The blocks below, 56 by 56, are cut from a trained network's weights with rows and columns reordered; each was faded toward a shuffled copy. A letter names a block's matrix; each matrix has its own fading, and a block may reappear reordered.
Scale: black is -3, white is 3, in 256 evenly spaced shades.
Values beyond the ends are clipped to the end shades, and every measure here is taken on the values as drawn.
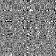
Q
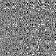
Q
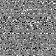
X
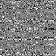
X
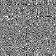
Q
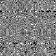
Q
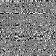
X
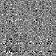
Q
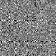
Q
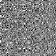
Q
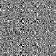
Q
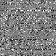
X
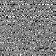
X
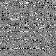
X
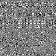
X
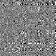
Q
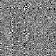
Q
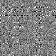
Q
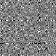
Q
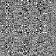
Q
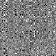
Q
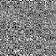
Q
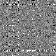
Q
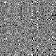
Q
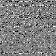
X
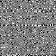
X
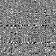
Q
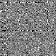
Q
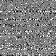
X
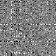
Q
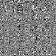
Q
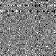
Q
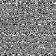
X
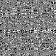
X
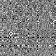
Q
